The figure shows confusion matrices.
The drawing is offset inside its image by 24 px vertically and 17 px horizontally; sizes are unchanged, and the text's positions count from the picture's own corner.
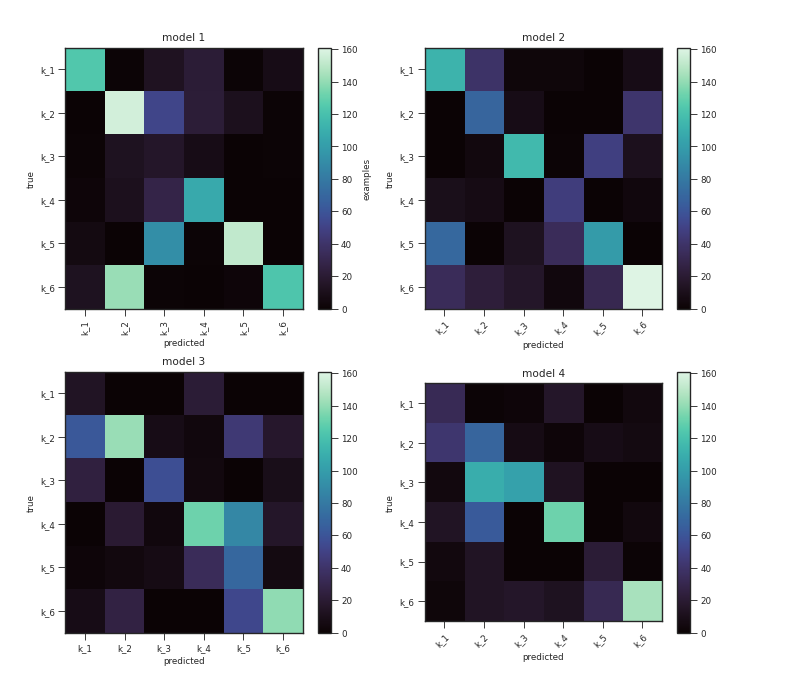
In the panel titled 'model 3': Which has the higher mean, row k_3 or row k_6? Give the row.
k_6
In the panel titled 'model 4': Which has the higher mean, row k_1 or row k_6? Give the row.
k_6
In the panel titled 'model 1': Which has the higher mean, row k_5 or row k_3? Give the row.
k_5
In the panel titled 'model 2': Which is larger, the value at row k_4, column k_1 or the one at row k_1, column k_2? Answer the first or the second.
the second
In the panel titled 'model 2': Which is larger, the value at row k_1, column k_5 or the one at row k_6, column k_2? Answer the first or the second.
the second
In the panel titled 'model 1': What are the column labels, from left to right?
k_1, k_2, k_3, k_4, k_5, k_6
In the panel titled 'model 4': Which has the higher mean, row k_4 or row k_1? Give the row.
k_4
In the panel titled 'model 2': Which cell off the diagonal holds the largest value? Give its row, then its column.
k_5, k_1
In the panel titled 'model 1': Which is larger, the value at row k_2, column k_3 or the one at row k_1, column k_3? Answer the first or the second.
the first
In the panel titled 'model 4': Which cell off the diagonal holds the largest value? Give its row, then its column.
k_3, k_2
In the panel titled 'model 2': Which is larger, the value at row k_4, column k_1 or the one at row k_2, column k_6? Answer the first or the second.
the second
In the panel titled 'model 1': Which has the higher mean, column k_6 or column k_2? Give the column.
k_2
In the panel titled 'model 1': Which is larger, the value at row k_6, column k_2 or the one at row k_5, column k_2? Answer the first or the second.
the first
